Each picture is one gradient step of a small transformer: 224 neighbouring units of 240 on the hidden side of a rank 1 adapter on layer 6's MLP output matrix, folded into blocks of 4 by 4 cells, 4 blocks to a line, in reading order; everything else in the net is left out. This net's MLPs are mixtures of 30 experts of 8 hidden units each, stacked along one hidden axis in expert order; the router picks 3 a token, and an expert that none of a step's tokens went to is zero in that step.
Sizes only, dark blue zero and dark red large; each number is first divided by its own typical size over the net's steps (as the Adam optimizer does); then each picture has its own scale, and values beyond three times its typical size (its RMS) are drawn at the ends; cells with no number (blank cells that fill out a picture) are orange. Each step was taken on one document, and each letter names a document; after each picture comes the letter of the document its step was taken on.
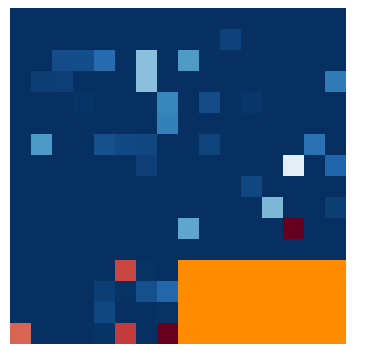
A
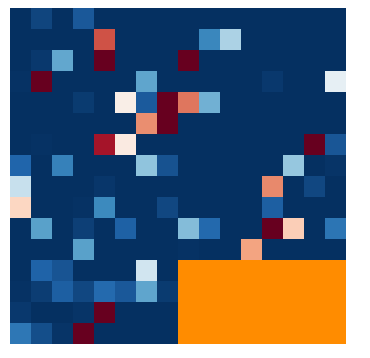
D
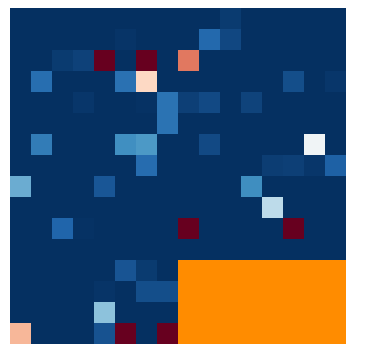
A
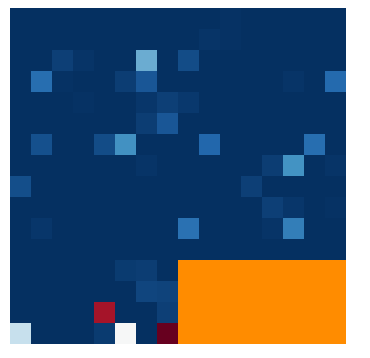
A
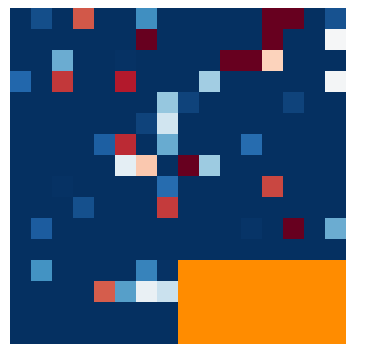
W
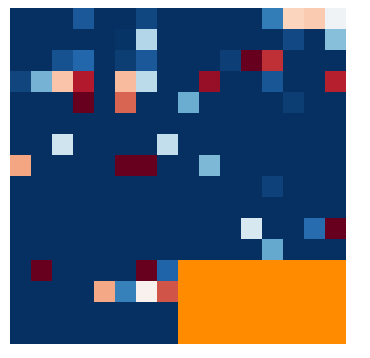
W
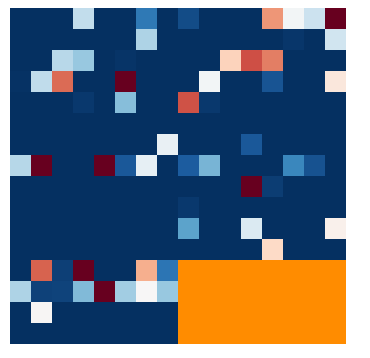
W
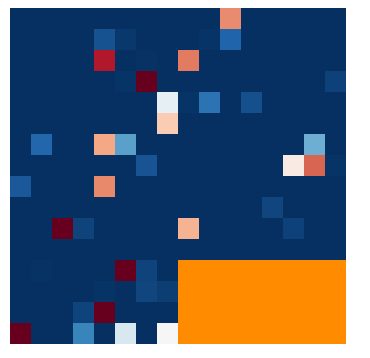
A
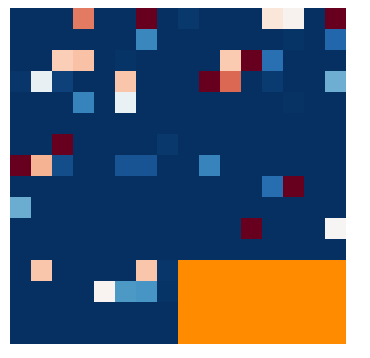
W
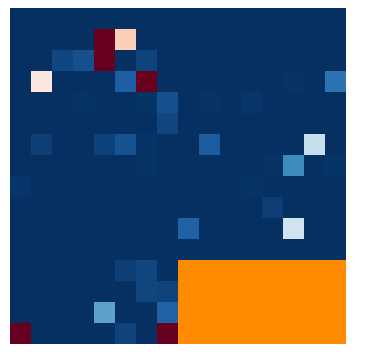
A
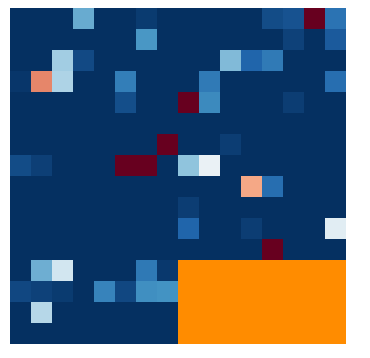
W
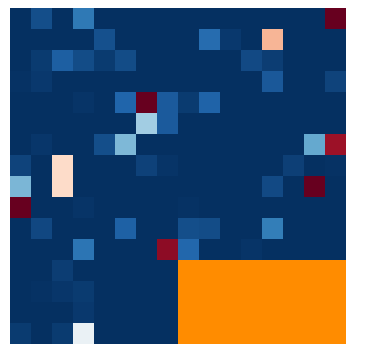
D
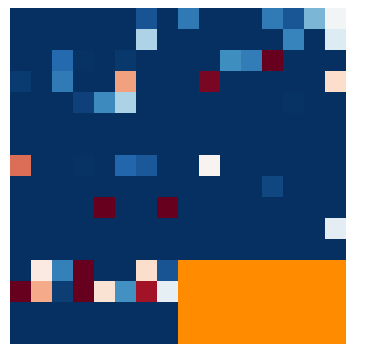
W
